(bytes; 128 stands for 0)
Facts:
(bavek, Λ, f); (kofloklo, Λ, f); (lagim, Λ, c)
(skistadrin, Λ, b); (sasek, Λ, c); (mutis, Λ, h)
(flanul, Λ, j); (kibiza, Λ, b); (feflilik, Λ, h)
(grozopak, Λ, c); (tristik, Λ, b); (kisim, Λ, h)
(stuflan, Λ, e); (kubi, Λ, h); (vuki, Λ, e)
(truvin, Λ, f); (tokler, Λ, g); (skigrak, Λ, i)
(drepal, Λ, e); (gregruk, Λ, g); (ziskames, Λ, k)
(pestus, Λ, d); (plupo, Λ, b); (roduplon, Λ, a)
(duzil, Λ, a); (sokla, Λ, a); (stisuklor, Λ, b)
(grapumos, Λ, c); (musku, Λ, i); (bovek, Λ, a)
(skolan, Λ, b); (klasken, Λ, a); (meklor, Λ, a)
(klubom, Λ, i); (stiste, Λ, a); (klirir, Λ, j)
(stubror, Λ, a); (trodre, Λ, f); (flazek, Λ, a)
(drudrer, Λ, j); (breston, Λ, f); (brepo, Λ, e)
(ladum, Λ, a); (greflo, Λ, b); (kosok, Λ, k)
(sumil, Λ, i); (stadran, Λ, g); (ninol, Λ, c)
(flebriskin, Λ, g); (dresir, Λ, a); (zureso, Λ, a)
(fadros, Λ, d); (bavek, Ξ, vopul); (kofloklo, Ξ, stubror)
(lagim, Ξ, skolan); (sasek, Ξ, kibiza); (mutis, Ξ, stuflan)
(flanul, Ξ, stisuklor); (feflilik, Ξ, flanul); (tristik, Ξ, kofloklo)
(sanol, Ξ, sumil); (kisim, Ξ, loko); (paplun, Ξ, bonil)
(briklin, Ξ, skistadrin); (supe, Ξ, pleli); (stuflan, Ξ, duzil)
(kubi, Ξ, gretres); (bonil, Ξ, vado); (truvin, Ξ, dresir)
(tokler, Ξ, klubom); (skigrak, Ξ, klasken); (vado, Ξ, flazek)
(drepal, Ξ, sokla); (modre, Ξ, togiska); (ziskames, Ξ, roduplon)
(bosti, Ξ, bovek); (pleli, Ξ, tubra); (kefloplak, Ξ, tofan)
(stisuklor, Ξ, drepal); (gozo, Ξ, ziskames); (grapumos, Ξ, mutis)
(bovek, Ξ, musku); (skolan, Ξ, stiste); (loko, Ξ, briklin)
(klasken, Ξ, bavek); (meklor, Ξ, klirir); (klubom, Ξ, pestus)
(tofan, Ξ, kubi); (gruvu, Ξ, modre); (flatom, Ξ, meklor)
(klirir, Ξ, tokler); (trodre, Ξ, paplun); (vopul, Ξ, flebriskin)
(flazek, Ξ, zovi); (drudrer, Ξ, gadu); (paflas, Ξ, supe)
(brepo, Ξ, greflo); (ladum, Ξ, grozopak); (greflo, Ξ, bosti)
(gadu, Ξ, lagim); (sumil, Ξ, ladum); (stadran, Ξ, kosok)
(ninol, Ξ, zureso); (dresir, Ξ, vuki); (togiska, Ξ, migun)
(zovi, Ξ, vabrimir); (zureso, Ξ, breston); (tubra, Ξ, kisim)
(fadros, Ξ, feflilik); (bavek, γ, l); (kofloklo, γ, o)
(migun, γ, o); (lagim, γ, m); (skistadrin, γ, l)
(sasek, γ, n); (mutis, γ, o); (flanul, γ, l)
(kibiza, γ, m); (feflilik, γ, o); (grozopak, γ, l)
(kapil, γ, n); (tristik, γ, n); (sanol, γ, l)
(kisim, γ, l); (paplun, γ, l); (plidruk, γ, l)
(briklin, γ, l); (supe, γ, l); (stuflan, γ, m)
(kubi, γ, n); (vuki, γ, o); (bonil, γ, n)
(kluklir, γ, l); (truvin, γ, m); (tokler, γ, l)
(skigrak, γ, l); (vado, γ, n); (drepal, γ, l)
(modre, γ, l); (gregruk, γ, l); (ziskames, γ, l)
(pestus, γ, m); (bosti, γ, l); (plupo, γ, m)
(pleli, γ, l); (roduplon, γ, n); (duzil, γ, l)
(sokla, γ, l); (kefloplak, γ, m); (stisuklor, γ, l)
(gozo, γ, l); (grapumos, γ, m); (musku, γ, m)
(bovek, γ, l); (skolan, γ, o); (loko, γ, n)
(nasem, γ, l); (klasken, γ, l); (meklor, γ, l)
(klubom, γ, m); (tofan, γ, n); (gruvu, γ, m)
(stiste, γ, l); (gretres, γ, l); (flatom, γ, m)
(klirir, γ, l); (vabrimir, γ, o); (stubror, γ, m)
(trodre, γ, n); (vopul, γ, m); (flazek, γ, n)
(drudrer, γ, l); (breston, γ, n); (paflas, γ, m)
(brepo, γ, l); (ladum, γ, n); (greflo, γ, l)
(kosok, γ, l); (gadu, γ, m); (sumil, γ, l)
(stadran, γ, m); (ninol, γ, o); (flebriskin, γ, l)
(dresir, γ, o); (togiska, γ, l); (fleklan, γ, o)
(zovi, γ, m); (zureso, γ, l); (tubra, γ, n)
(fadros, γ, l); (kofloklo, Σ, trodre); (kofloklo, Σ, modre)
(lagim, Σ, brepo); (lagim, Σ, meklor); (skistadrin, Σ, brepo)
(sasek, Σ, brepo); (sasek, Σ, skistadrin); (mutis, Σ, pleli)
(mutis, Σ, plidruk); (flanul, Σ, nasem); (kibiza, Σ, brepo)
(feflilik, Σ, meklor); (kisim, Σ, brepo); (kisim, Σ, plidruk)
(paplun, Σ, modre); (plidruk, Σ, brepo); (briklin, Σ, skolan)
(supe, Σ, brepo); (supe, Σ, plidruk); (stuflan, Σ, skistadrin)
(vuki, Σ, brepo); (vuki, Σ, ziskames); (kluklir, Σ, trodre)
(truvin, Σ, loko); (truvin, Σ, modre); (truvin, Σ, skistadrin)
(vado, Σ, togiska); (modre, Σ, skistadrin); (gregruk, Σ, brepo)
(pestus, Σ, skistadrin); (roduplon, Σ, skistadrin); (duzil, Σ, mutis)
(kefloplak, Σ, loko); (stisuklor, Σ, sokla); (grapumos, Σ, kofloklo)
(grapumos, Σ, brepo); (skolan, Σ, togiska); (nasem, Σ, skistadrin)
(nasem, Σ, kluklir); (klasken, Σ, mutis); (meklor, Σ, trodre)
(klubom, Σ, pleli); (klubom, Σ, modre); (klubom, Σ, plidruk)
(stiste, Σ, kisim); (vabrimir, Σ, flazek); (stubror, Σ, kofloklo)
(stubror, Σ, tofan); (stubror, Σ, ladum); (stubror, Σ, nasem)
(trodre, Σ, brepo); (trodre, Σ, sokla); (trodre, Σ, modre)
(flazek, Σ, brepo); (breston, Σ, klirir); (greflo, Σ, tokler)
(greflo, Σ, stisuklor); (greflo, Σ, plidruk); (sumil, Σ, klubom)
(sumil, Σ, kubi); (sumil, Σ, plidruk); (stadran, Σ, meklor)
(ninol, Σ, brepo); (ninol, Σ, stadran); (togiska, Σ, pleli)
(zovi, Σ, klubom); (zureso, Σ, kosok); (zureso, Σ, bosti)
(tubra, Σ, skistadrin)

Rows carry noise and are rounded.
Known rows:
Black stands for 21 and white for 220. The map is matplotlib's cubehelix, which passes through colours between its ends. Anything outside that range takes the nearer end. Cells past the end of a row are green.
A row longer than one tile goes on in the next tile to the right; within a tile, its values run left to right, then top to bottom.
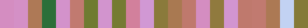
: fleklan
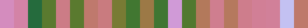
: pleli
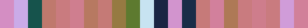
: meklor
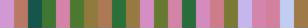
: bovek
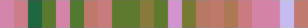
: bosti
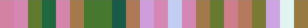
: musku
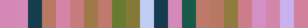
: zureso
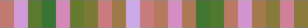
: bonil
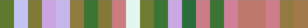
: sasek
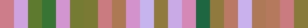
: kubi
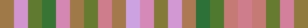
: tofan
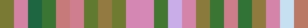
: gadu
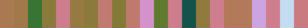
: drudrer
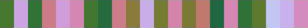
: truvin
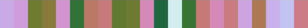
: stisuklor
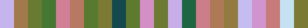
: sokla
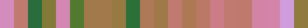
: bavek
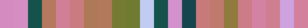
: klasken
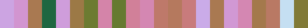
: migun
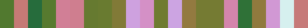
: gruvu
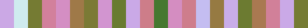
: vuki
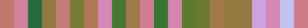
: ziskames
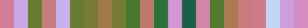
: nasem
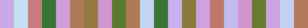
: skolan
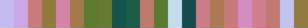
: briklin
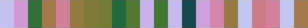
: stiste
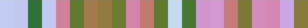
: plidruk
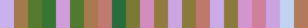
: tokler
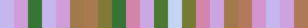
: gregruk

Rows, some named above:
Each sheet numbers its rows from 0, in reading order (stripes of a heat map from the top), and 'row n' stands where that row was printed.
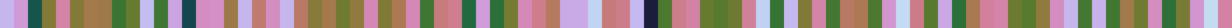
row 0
duzil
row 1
fadros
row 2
stubror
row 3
kefloplak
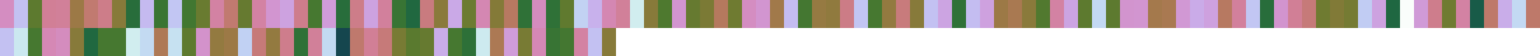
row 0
sumil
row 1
truvin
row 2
vado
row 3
gregruk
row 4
kibiza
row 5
flazek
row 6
lagim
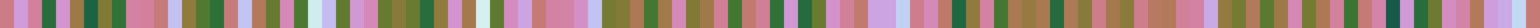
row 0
loko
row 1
kisim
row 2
fadros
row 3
bavek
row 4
fadros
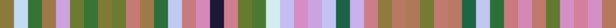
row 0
stuflan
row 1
supe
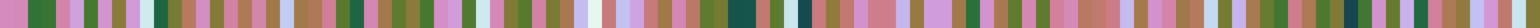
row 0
dresir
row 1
plupo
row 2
briklin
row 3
migun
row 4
sokla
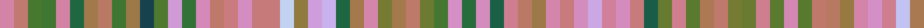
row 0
grozopak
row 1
flanul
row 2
klirir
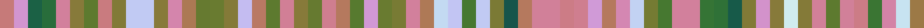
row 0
ladum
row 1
tristik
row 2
zovi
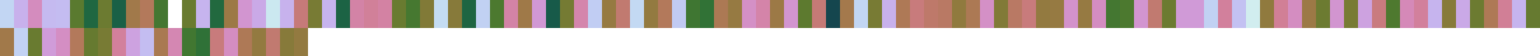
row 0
skistadrin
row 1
grapumos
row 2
tubra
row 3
skigrak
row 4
vuki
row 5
trodre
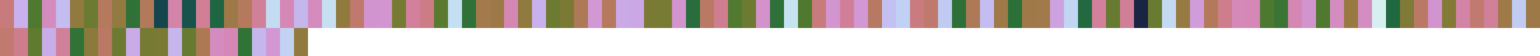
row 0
modre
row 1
kofloklo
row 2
stisuklor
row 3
roduplon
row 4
dresir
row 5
brepo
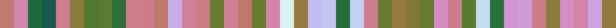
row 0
vopul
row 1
plidruk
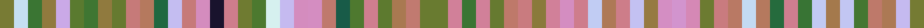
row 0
stuflan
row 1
klirir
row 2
ninol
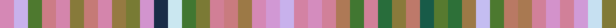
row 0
greflo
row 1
drepal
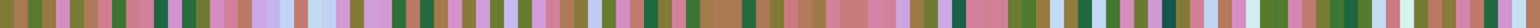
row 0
fadros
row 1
vabrimir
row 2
bavek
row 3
grapumos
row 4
klubom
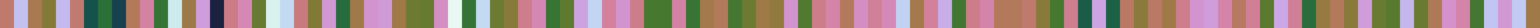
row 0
pestus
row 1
stadran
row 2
gretres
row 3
paplun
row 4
brepo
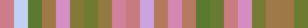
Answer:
breston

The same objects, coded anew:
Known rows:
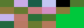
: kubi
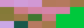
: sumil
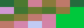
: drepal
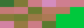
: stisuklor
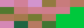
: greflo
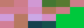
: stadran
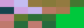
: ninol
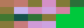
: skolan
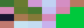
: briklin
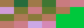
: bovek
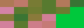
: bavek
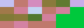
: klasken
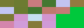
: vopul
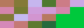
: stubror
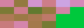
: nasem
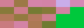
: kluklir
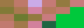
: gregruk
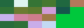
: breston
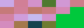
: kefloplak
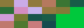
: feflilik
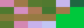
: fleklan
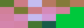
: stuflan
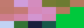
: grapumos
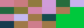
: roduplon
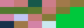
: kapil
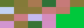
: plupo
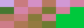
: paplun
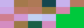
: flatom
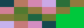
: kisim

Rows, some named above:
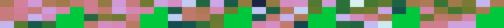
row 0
kibiza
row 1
duzil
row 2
trodre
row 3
pestus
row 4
breston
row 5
gretres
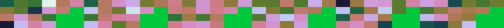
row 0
loko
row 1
klubom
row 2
duzil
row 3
vopul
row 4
pestus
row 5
tristik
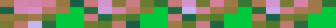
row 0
vuki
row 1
kofloklo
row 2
kofloklo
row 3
kofloklo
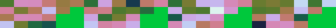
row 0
lagim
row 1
klirir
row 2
zovi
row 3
flazek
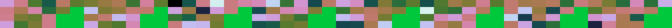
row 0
drudrer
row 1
plupo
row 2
skistadrin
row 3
sasek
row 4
tristik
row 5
musku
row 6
brepo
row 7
ladum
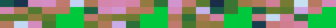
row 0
sokla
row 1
vuki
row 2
fadros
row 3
tubra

